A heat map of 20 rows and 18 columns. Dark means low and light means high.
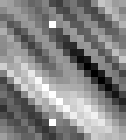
Roughest part: middle right. Lone odd cells: 2, each higher than its neighbours. Grain: diagonal, down to the right. Histogram: bell-shaped.
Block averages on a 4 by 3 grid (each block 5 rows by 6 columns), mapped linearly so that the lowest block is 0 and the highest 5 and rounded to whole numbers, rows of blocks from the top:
212 | 312 | 350 | 035
